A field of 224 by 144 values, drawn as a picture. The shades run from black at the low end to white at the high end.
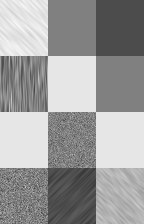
It is made of 4 by 3 panels. Panel 1,1: very high, slanting down to the right, faint in contrast. Panel 1,2: middling, flat. Panel 1,3: low, flat. Panel 2,1: middling, streaked downward. Panel 2,2: very high, flat. Panel 2,3: middling, flat. Panel 3,1: very high, flat. Panel 3,2: middling, fine-grained. Panel 3,3: very high, flat. Panel 4,1: middling, fine-grained. Panel 4,2: low, slanting up to the right, faint in contrast. Panel 4,3: high, slanting down to the right, faint in contrast.
